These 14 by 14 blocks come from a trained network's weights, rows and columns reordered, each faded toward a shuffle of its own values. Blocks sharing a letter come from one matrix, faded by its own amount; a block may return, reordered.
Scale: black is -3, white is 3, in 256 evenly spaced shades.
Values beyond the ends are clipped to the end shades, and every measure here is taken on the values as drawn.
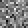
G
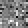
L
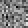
G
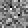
G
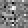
L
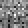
L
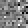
L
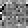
L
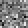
G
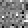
L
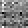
L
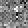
L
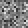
G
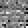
L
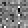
L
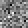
G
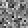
G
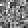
G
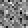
G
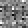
L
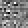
L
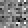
L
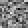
G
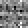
L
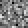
G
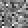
G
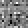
L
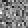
G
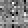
L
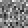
G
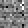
L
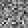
G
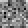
G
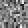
G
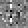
L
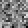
G
